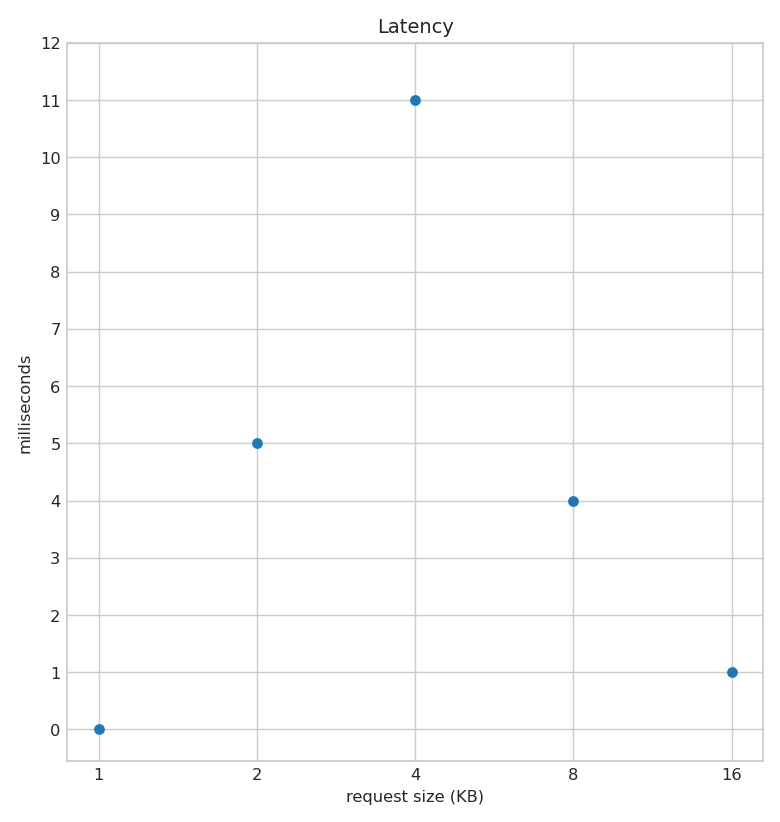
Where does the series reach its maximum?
4
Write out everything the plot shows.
Title: Latency
x-axis: request size (KB), ticks 1 2 4 8 16
y-axis: milliseconds, ticks 0 1 2 3 4 5 6 7 8 9 10 11 12
Values:
0 5 11 4 1
